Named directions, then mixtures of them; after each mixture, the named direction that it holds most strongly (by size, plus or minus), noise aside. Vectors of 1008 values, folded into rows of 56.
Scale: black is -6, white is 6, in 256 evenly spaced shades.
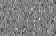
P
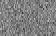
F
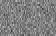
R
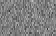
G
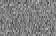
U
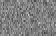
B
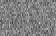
U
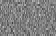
R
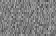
F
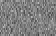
R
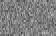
B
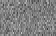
U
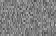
B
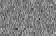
P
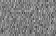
P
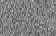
G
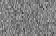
F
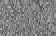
F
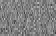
P
